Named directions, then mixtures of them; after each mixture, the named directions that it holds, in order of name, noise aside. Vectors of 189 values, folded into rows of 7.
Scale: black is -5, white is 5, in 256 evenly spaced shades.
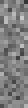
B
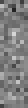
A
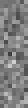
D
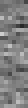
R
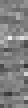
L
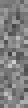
D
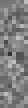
D, R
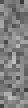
A, D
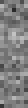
A, L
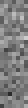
B, L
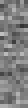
A, R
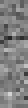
A, L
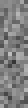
D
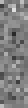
A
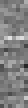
D, L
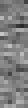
R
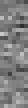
R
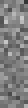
B, D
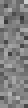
B, D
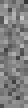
B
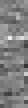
L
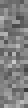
D, R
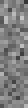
B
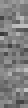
D, R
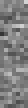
B, R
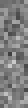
D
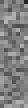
B, R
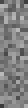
A, B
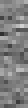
R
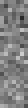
B, R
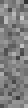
B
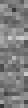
A, L
